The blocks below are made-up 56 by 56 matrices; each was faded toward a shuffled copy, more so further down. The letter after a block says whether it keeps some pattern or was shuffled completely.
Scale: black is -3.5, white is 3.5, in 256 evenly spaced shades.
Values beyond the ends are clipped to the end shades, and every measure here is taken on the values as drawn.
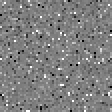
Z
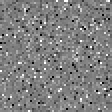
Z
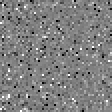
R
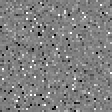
Z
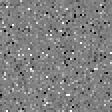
Z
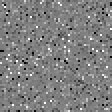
Z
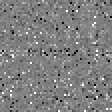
R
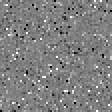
Z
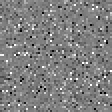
R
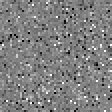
Z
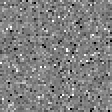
R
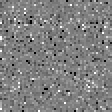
R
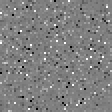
Z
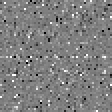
R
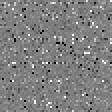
R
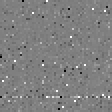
R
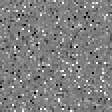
Z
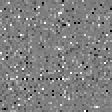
R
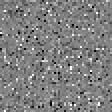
R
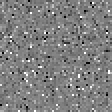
R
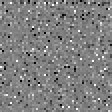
R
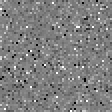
Z
